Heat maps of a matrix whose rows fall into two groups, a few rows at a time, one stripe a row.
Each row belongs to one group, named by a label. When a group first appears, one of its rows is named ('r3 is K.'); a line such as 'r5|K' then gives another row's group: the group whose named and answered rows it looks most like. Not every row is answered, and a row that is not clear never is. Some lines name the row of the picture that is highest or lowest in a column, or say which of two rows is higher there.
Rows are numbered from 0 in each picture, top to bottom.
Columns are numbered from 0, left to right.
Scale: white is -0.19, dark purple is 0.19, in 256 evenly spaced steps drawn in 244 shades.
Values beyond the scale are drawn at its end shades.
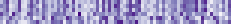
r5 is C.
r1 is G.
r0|G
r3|G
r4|C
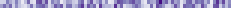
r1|C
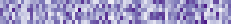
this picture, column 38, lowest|5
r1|G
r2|G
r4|C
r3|C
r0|C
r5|G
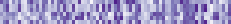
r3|C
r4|C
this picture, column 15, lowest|3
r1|G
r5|G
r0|G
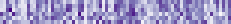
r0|C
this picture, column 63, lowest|1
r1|C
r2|C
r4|C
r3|G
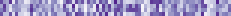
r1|G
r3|C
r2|G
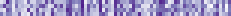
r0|C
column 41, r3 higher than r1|No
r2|C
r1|C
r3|C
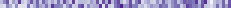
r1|C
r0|G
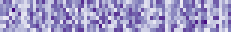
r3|G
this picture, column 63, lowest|4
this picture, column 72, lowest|5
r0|C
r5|G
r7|C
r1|C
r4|C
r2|G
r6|C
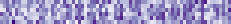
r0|G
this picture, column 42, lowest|2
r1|C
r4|C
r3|C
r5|G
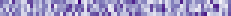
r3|G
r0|G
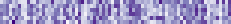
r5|G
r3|G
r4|C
